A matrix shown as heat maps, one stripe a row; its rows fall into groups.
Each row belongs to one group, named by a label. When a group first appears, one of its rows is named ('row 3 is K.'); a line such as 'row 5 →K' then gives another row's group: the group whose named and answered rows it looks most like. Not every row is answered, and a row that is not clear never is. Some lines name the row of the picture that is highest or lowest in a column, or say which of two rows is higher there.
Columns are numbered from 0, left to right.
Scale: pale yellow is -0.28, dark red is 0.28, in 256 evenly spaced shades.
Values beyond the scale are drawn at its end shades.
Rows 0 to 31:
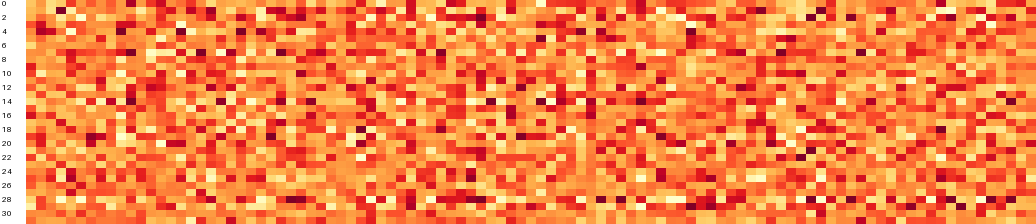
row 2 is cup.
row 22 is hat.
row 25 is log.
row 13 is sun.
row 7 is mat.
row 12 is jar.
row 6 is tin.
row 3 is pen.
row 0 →sun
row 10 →hat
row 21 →cup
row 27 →sun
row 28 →cup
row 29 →tin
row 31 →mat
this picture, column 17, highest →7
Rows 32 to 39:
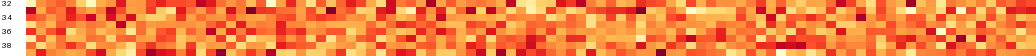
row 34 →mat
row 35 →tin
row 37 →tin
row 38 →hat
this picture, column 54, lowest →33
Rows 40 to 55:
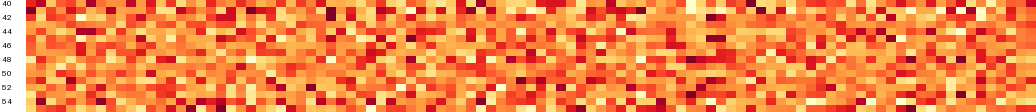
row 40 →pen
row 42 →jar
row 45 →jar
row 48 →tin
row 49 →cup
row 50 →pen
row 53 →tin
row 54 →mat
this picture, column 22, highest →41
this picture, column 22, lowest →48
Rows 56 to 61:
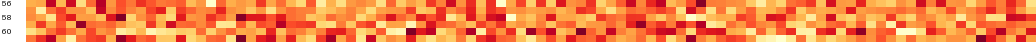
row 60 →jar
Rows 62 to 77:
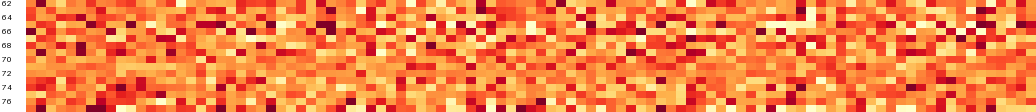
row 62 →pen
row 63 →hat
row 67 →tin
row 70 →jar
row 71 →jar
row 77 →mat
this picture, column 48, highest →67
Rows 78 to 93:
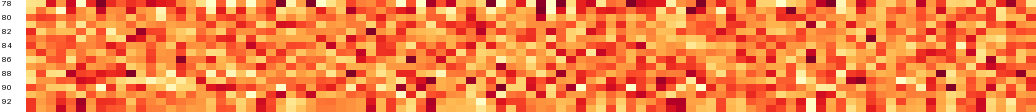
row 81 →cup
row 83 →jar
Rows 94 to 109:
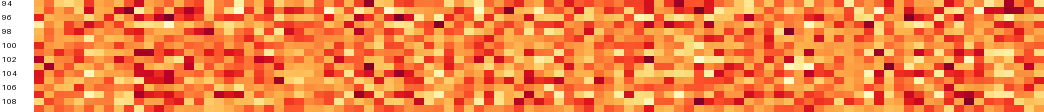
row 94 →sun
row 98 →mat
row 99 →cup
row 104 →jar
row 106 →sun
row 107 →jar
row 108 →tin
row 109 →hat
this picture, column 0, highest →102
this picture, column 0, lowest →97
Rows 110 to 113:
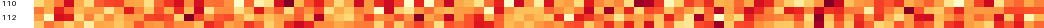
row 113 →cup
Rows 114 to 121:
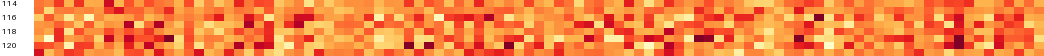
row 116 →cup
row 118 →log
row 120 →log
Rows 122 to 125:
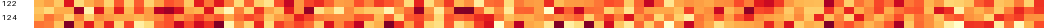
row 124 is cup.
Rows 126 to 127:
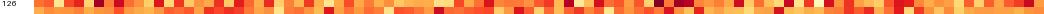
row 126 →pen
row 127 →mat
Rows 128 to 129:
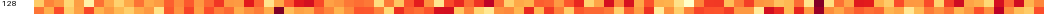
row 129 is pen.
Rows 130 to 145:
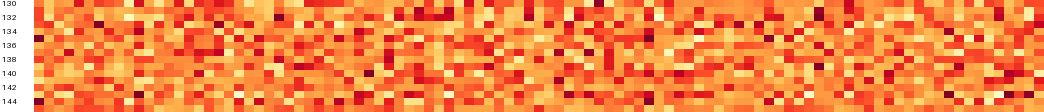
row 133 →pen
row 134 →sun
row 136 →cup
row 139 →cup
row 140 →sun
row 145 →mat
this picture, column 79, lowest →139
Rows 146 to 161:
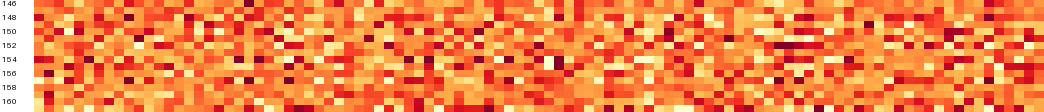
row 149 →mat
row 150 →log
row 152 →hat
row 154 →log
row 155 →sun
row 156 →pen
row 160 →tin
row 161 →cup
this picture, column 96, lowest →155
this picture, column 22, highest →154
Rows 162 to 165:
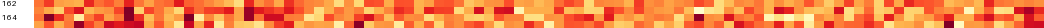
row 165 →sun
